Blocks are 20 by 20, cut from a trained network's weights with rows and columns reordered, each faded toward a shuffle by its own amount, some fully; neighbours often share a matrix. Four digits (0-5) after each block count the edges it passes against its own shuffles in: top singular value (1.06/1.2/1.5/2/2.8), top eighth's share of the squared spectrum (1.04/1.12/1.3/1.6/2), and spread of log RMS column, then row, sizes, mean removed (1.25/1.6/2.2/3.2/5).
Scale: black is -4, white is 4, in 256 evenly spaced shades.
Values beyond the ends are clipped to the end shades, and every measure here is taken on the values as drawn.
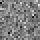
0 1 0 0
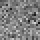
0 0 0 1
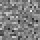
2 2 0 0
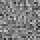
0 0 0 0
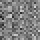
3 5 2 1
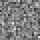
0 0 0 0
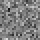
1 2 0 0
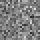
1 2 1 0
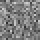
2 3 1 0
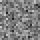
1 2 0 0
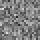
2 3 0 1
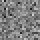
1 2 0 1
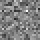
2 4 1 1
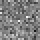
0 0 0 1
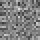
2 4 2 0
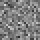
0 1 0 0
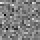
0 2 0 0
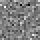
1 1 0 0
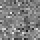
0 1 0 1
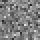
1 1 0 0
